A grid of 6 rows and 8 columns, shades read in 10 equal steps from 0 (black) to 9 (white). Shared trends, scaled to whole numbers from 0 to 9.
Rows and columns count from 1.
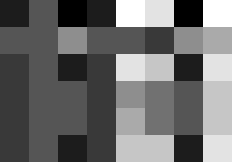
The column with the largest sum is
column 8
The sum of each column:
12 18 13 12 38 32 13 45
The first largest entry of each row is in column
5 8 5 8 8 8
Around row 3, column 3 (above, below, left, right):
5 3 3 2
